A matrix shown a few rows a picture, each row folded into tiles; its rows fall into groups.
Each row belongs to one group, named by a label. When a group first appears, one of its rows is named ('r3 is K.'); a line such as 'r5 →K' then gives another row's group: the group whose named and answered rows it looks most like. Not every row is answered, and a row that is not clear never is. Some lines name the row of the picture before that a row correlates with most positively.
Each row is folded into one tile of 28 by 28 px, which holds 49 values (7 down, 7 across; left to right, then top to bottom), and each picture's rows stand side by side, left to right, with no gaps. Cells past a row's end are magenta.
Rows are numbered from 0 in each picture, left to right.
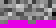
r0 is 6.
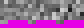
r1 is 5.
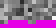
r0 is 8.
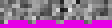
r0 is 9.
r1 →8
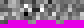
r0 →6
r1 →5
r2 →5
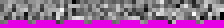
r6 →9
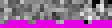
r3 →9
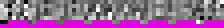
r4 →5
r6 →6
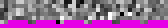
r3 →5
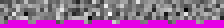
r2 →8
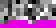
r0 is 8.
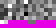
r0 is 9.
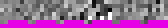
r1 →5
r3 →5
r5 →8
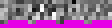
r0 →8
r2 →8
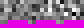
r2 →6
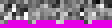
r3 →9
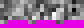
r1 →5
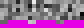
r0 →8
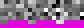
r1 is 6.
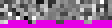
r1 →9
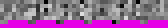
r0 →5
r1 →8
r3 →8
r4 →9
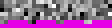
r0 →6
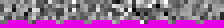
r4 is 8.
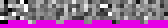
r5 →9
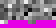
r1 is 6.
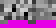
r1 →6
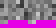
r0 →6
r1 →9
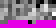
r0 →8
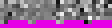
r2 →6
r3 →9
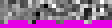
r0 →9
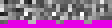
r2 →5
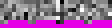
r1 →8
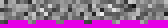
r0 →6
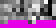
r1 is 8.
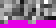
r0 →8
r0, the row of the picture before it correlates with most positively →1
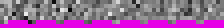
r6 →8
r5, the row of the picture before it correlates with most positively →0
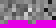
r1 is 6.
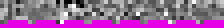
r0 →8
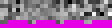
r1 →9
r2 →9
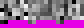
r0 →6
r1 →8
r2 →8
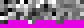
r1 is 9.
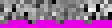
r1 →9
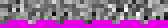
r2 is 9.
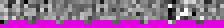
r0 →9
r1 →8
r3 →8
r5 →9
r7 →9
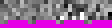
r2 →5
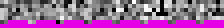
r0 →8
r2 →9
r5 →8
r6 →6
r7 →8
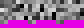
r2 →6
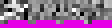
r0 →6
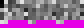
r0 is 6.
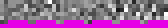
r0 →6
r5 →5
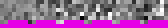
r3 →5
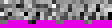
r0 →6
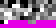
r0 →9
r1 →5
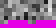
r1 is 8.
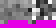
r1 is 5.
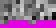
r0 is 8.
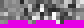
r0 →6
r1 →5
